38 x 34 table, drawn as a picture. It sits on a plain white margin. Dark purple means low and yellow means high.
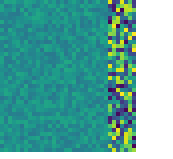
Mirror symmetry: none. Seam: vertical, 80% of the way across, the left part calmer. Average level on the scale: 50%. Stripes: none.
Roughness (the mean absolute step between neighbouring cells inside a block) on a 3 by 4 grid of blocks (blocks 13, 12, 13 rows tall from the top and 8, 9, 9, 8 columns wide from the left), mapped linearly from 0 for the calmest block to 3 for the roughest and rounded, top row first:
0 0 0 3 / 0 0 0 3 / 0 0 0 3
